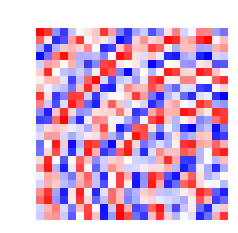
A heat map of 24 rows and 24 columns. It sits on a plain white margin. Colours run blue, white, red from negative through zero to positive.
Odd rows or columns: none. Rings: centred on the bottom right. Average level on the scale: 50%. Ninth with the lowest average: bottom right.
